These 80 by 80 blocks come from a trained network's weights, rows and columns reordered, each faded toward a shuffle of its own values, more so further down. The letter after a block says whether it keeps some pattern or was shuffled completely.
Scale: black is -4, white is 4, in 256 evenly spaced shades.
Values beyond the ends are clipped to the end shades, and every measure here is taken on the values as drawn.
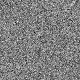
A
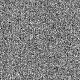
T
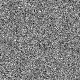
A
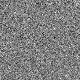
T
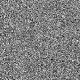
T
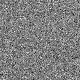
A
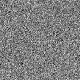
T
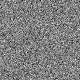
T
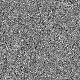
A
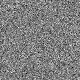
A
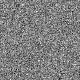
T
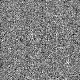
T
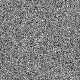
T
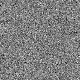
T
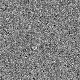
A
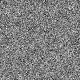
A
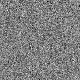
T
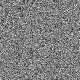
A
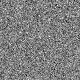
A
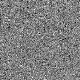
T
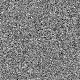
A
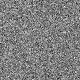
A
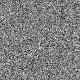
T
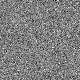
A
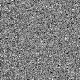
T
